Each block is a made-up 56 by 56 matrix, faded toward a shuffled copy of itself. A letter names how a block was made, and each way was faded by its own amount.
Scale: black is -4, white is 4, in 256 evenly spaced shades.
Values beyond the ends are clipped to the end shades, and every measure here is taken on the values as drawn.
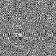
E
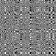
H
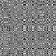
H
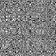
E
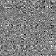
E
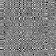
H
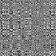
H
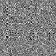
E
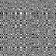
H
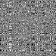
E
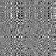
H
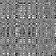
H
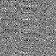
E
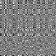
H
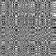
H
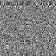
E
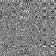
E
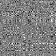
E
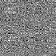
E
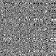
E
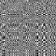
H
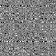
E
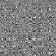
E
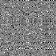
E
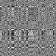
H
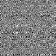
E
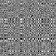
H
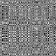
H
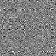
E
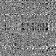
E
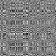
H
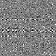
E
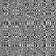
H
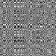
H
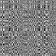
H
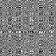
H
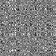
E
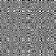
H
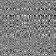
H
